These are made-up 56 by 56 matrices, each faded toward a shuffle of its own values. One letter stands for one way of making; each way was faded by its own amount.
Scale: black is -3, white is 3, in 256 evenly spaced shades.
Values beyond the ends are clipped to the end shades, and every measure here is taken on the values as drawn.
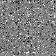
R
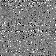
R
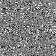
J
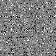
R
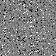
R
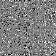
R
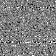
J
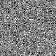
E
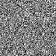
E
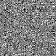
E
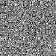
E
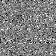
J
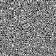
E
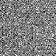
E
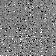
R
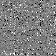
R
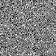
E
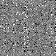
R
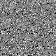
J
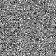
E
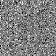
E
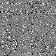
R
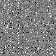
R
